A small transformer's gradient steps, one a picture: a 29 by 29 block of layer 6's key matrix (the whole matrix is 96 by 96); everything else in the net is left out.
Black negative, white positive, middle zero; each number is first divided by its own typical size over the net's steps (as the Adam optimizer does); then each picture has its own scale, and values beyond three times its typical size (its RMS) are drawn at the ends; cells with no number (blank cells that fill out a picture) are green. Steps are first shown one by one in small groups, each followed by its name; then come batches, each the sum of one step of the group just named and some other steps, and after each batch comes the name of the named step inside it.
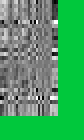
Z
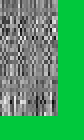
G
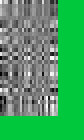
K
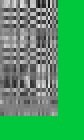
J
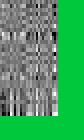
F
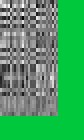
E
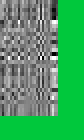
Z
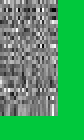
K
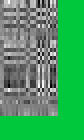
J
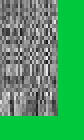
G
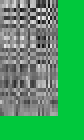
J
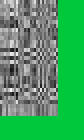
Z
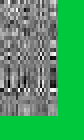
E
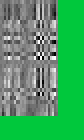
G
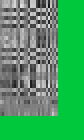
J
